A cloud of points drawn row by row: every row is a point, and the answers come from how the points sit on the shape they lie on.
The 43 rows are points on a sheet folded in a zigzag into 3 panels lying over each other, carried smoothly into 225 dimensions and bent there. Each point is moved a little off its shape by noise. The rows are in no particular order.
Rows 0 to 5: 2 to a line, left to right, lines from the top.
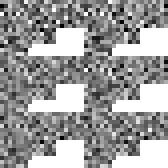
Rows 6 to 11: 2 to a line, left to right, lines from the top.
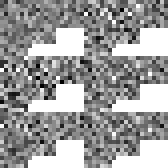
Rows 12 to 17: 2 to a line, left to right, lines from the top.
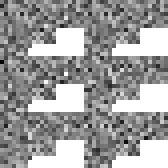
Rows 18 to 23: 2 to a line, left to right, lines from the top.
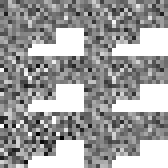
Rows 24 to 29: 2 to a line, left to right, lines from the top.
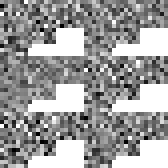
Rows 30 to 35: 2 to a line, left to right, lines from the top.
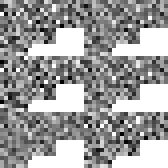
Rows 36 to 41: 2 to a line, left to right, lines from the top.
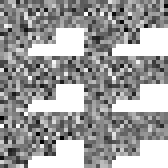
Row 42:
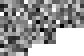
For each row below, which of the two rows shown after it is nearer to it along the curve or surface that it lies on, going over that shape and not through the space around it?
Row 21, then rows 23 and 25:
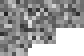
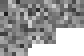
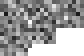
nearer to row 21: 25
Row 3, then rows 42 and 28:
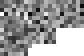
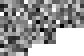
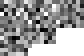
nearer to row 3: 42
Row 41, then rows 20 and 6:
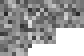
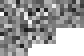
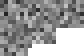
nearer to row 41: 20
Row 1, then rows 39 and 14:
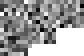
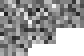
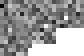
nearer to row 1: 14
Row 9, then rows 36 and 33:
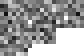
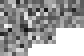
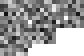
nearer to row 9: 33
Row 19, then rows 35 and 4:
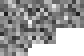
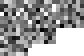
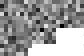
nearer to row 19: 35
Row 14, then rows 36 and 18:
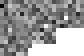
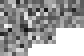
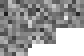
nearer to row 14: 18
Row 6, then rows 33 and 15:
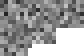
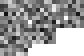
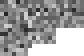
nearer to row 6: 15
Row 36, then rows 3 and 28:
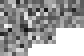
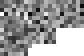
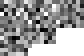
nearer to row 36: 28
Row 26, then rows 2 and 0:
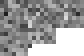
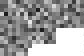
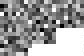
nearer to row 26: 2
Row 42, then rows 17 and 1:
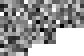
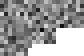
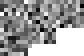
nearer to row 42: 1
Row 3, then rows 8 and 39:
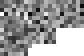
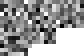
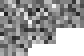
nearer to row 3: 8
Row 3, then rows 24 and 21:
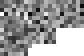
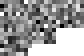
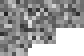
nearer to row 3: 24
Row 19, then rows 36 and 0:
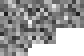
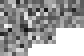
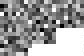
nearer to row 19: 36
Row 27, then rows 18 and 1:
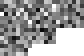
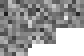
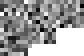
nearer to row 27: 18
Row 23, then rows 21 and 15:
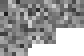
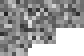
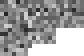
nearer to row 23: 15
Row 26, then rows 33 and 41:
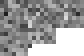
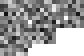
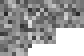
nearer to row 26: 41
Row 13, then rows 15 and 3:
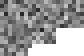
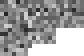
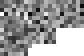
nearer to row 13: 3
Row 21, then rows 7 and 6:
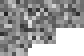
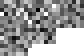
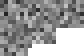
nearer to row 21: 7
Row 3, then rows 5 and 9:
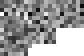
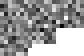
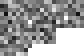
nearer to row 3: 5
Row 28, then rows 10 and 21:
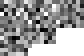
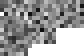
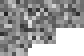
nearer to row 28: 21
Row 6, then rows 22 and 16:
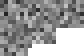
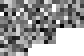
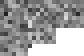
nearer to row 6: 16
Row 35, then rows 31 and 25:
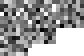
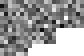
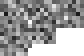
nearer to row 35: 25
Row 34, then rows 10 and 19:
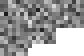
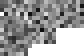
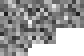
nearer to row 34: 19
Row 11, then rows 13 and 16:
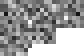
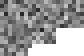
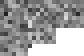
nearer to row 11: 16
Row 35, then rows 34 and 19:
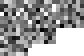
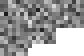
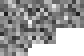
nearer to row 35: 19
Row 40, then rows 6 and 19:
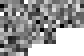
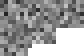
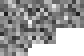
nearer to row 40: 6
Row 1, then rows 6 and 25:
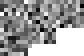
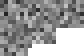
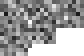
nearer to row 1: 6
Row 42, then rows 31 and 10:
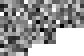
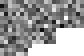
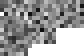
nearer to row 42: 31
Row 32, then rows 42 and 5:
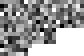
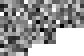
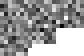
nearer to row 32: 42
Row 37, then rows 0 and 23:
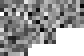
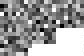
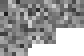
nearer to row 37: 0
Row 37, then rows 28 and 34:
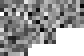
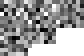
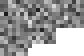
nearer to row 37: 34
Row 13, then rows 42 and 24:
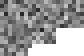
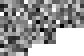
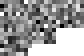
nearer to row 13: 24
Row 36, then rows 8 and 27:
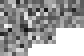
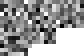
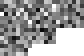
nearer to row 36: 27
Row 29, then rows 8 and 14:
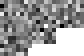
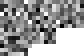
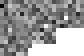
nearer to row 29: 14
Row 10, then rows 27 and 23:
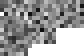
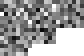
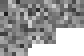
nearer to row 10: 23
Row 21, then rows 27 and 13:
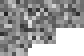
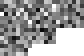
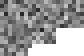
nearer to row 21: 27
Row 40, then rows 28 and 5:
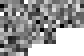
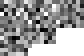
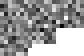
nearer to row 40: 5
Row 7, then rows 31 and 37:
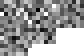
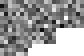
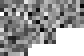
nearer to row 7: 31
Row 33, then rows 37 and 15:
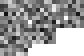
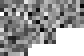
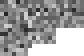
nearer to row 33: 15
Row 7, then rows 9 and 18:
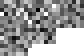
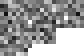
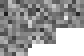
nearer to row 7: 9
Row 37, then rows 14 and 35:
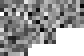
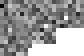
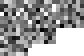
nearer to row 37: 14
